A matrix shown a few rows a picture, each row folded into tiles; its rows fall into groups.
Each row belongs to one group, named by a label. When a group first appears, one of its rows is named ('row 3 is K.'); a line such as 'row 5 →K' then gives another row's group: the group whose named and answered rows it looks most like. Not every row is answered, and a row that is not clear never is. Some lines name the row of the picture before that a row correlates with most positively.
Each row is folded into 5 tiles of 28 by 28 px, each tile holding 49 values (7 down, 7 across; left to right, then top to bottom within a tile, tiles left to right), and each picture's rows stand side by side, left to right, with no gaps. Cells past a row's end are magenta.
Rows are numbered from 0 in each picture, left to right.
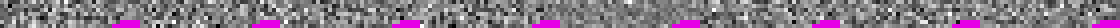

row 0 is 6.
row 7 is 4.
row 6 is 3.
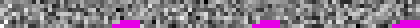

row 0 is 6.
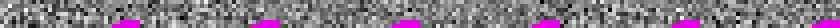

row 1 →6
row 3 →4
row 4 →6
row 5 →3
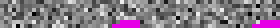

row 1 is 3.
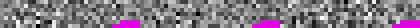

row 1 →3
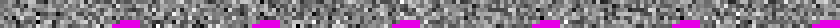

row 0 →3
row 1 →4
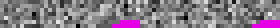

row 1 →6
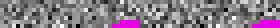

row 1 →4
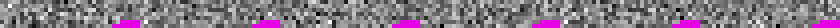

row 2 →3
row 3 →4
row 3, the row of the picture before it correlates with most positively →1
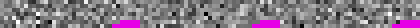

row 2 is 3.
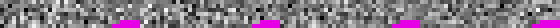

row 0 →6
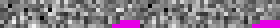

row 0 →6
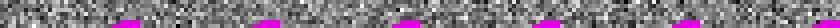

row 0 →6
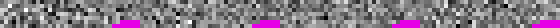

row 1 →3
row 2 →6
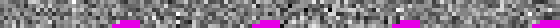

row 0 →3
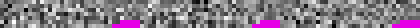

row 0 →6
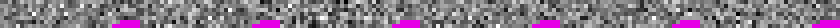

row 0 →4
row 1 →4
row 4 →4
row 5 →3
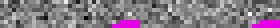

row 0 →6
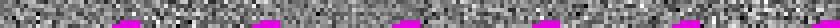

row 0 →3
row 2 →3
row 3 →6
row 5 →6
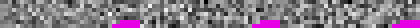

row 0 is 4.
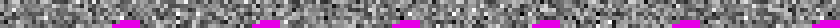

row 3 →4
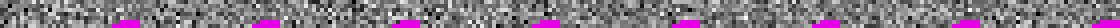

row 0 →6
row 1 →3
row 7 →3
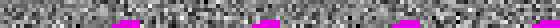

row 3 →3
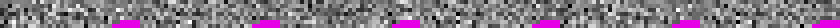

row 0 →6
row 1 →3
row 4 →6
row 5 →3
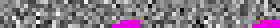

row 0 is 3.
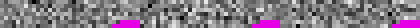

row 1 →6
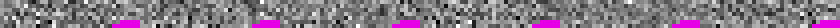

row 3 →3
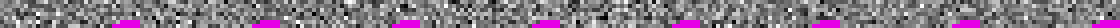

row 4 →6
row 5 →4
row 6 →4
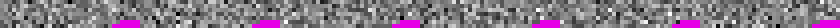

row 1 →3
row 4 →3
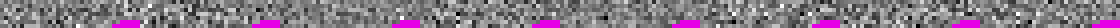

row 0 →4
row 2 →6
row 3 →3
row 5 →4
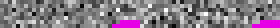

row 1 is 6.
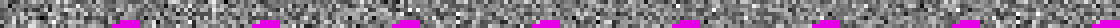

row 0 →6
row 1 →3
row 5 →6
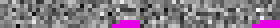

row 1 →6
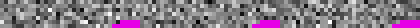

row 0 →3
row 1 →4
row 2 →3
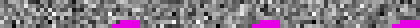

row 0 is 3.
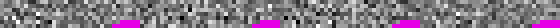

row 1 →6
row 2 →3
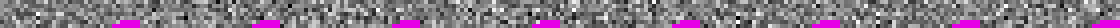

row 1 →6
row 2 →6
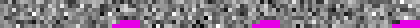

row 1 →4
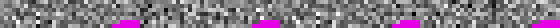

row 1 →6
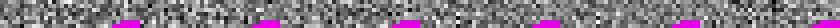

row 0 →4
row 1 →6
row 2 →4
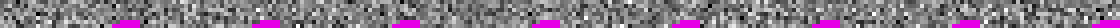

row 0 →3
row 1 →6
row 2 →4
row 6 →4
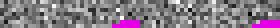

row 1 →3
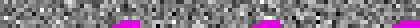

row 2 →3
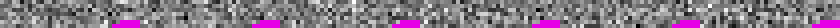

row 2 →3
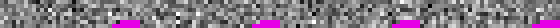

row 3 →6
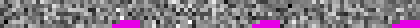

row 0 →6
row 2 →6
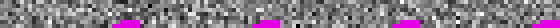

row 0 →4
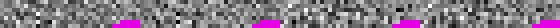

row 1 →3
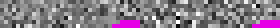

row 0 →4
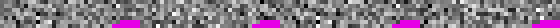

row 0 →3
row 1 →4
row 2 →3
